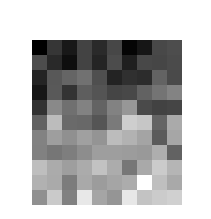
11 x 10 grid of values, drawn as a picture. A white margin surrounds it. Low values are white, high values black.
The bottom right is the ninth with the lowest average. The top left is the ninth with the highest average. Values rise toward the top.
